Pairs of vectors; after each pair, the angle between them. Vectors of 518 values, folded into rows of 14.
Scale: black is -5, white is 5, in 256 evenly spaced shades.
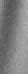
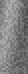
nearly opposite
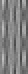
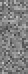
orthogonal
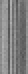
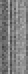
nearly opposite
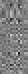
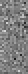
orthogonal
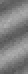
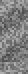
partly opposed
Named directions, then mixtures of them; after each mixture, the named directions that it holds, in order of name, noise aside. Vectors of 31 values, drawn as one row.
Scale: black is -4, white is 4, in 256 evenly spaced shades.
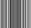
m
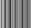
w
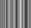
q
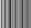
w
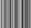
q, w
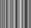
q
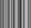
q, w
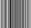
m, w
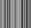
m, w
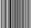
m, w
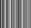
w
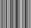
m, q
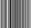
m, w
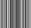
m, q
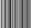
w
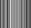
m, w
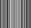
m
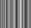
q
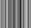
m, q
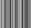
q, w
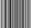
m, w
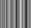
q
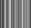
w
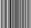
m, w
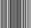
m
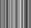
m, q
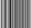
m, w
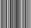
m, q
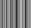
m, q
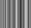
q
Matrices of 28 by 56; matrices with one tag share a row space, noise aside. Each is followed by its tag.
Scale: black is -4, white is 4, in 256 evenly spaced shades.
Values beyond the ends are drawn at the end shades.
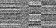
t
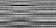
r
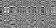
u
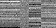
t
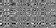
u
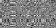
u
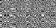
u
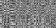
u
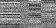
t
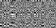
u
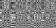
u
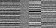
t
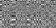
u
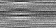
r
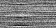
r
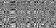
u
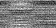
r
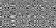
u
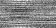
r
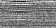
r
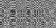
u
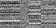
t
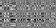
u
